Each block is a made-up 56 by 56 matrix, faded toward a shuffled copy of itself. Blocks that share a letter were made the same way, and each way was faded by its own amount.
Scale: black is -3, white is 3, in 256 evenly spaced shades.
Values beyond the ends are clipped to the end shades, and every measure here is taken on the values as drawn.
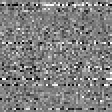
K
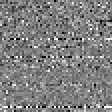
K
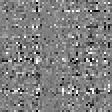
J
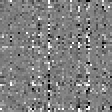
J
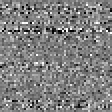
K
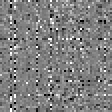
J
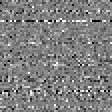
K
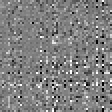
J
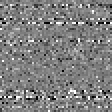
K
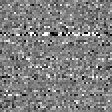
K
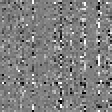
J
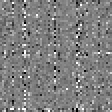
J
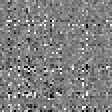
J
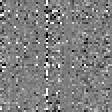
J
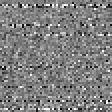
K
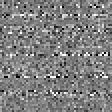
K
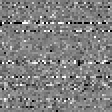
K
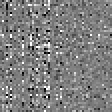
J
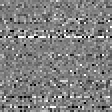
K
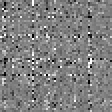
J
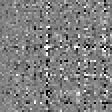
J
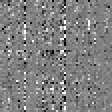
J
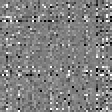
J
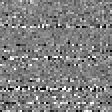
K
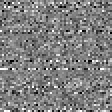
K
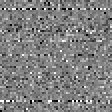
K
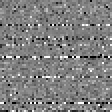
K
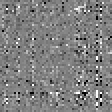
J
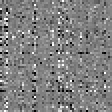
J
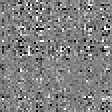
J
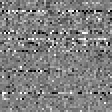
K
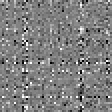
J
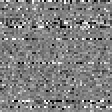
K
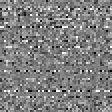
K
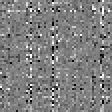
J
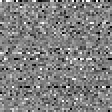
K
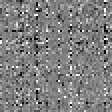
J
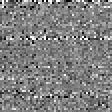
K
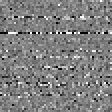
K
